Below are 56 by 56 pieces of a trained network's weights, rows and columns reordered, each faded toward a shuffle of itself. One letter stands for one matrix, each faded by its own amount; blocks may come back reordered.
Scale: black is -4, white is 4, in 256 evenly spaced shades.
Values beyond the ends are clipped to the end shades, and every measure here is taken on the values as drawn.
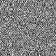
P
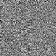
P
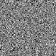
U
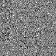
U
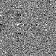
U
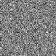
P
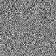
P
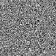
U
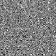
U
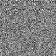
P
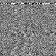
P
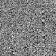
U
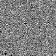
U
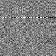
P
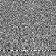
P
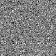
U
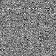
U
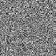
P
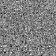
U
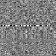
P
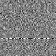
P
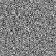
P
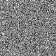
U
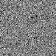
U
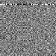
P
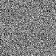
U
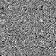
U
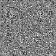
U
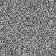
P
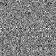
U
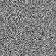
P
